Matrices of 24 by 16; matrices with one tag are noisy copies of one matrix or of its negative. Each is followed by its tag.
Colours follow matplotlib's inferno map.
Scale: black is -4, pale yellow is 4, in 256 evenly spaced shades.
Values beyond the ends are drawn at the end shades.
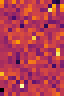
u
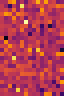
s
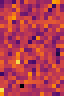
u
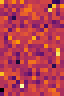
u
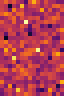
s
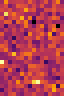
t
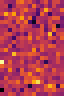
t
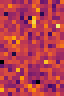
t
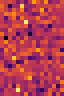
s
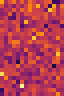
u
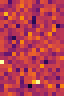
t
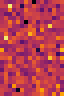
s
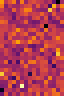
u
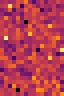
s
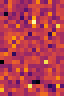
t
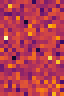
s
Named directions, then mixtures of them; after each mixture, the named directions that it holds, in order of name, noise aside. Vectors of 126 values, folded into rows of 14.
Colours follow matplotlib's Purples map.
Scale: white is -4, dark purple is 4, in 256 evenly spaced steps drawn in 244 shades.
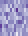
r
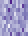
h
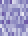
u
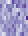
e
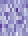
r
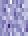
h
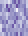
e, r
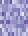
u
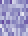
u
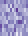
r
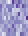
e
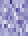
h, r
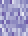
u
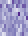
e
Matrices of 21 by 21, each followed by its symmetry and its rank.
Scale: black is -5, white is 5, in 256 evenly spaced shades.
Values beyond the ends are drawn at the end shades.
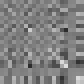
symmetric, rank three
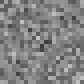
symmetric, full rank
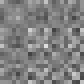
symmetric, rank two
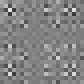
symmetric, rank three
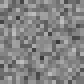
symmetric, full rank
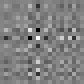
symmetric, rank two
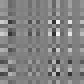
neither, rank one
